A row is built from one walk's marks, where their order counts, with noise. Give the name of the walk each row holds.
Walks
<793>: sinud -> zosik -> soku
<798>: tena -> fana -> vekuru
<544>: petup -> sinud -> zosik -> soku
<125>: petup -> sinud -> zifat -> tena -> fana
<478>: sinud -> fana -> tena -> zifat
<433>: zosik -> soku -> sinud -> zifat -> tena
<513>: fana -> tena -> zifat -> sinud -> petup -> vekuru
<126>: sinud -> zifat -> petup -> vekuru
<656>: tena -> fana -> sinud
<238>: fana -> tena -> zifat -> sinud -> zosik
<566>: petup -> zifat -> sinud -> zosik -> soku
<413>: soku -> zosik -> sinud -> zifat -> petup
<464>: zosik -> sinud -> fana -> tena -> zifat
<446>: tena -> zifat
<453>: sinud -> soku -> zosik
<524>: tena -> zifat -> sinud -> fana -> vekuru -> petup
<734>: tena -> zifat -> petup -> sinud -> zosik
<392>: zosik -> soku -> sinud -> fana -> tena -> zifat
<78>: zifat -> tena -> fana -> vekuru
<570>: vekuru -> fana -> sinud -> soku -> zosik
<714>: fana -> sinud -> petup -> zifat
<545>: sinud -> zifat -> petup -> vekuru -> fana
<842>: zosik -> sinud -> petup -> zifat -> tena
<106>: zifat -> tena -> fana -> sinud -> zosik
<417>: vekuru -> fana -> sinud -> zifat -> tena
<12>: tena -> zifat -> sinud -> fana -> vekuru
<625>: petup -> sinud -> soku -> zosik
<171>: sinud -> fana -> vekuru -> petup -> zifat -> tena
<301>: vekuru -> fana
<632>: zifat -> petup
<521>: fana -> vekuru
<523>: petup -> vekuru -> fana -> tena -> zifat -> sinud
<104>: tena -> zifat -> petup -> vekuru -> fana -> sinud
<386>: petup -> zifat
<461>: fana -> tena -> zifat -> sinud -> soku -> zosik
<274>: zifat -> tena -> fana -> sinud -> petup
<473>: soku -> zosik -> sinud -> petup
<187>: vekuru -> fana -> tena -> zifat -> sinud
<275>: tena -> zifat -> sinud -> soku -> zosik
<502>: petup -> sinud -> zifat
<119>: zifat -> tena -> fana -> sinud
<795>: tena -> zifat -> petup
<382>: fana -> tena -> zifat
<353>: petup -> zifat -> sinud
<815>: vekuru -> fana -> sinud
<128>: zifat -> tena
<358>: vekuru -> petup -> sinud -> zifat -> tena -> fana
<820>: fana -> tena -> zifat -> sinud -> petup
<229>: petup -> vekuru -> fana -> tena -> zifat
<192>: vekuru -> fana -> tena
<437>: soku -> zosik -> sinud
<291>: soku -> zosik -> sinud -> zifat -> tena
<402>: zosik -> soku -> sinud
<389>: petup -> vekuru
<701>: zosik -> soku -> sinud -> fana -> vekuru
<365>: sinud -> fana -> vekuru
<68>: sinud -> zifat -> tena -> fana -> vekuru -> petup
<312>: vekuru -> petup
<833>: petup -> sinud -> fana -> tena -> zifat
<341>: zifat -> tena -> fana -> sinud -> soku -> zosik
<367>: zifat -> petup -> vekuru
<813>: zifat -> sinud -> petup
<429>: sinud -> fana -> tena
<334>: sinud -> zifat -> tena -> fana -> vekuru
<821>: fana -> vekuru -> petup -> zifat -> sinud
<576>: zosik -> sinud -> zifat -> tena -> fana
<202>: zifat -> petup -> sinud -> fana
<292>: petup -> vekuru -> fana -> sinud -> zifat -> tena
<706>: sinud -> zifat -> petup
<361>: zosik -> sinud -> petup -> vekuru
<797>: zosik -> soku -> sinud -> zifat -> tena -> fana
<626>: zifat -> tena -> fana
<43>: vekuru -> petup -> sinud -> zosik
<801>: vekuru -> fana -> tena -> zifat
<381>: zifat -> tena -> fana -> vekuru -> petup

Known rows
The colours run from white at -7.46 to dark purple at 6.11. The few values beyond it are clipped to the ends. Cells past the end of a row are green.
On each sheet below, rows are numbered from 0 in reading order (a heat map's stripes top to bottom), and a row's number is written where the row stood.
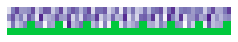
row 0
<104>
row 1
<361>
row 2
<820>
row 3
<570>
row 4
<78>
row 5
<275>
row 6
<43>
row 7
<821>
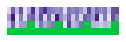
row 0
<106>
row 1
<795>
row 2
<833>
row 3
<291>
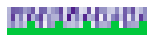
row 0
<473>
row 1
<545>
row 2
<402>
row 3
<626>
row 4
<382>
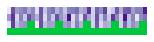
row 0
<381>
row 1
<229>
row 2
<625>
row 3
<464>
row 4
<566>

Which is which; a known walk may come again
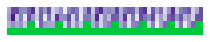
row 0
<413>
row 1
<382>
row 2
<797>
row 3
<706>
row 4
<734>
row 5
<334>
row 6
<12>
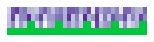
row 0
<312>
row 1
<417>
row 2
<473>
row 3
<381>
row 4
<187>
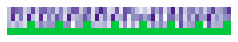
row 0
<437>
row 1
<386>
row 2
<361>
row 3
<402>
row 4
<301>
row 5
<341>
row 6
<229>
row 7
<821>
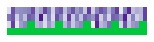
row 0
<68>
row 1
<433>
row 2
<502>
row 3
<820>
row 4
<202>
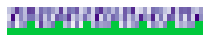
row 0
<842>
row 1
<833>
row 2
<570>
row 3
<632>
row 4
<798>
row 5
<119>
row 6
<446>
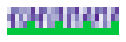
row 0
<125>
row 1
<545>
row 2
<464>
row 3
<453>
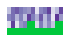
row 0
<524>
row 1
<392>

